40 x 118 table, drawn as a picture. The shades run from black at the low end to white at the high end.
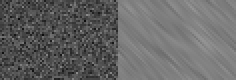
The table splits into one row of 2 panels. Panel 1,1: low, fine-grained. Panel 1,2: middling, slanting down to the right, faint in contrast.
